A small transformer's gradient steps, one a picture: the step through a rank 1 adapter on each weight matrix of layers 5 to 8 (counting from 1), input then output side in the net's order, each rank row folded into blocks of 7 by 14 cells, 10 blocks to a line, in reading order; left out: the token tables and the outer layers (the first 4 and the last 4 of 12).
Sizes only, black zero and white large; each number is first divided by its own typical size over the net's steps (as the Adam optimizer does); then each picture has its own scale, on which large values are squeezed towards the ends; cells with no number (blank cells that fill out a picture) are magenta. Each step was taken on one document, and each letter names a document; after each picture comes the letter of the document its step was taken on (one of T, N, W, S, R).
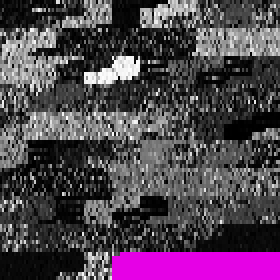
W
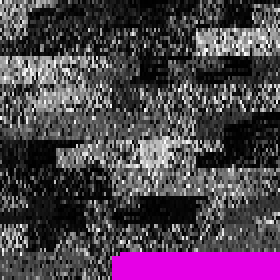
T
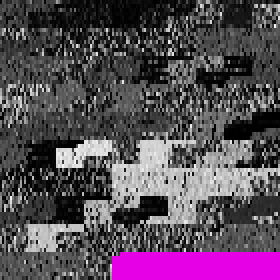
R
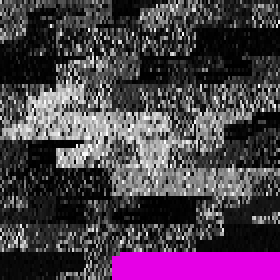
T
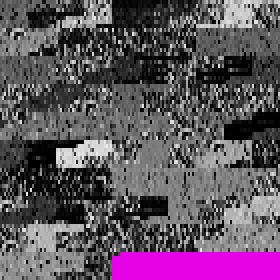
R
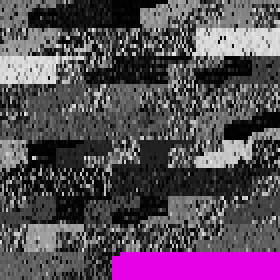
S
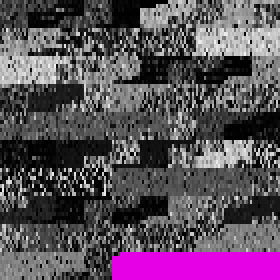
S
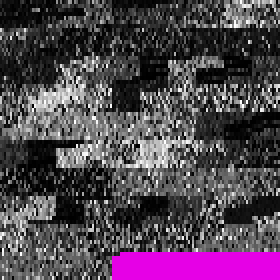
T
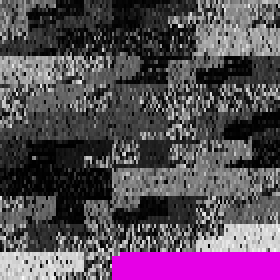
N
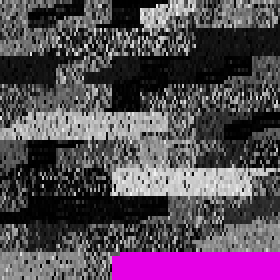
S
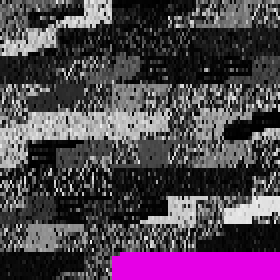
R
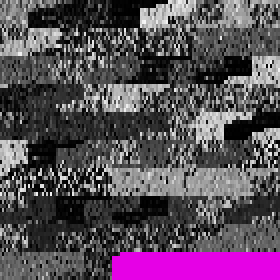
S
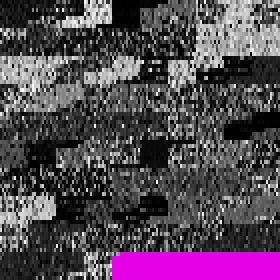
W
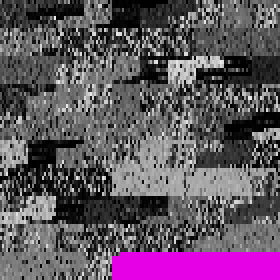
S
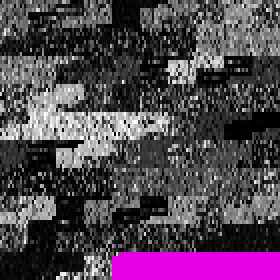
W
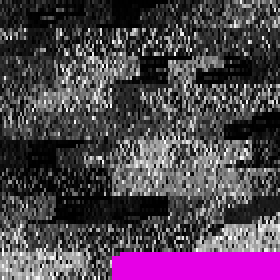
T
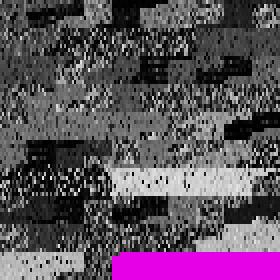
S
